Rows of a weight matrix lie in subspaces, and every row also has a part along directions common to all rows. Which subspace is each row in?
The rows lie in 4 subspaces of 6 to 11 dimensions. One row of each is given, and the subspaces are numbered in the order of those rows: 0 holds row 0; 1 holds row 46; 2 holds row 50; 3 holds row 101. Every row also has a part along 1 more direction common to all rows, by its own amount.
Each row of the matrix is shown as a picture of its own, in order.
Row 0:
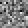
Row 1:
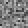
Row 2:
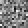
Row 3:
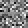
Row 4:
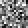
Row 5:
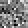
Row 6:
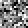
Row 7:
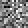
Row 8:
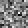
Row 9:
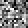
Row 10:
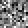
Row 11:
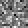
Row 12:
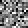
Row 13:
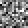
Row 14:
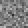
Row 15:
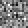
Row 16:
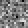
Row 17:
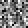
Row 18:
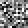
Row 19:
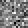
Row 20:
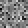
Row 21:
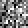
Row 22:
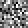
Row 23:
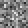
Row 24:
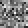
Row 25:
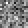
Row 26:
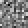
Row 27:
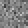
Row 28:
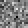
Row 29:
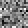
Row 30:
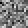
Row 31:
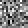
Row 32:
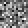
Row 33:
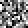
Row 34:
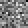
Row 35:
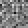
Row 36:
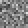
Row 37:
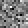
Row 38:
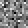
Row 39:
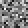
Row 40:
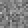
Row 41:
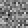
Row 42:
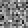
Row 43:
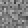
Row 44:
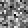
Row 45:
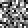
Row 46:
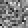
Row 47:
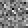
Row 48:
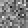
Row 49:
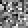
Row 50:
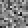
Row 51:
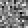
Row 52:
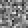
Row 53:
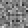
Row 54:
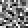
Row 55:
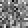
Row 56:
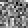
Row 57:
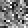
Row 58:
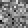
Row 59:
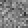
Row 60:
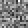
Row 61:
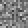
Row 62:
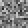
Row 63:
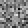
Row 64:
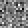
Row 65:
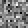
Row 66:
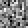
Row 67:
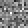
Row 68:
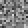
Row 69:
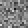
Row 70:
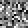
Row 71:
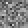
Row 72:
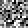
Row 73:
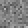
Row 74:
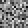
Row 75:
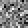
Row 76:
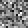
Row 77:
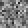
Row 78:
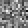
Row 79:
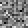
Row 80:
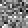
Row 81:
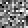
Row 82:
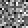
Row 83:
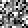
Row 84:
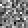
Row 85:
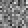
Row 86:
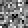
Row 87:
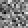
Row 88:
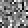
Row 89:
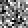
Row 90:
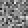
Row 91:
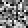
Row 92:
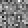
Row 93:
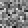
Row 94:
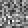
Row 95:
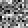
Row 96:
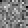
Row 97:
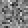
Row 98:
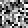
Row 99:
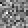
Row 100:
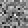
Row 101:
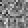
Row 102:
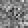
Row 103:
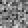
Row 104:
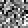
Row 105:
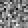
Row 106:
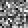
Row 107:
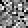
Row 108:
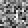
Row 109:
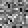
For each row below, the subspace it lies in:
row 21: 3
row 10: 1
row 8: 2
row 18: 2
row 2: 1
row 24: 2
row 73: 2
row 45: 3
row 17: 1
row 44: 2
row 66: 1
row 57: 2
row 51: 0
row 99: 3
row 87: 1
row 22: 1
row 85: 0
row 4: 0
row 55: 1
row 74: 1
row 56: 3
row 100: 2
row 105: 0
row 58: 3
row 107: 3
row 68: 2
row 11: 2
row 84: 3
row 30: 3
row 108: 1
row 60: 1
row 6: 1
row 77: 3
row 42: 0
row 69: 1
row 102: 2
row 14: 2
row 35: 1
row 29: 3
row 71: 0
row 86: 0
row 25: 0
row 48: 0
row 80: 0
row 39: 3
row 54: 2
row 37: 2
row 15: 3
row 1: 1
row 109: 0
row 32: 2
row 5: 1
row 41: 3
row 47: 2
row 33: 1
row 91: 3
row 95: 1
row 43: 0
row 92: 1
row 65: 3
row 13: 3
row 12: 3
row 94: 0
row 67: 1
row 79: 3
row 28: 1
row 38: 2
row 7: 3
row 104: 2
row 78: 1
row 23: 2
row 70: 1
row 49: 3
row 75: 2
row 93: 0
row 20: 1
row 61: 2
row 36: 1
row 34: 3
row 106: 0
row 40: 0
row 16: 3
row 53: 0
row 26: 1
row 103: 3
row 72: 3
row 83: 3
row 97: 2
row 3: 0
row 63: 2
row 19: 3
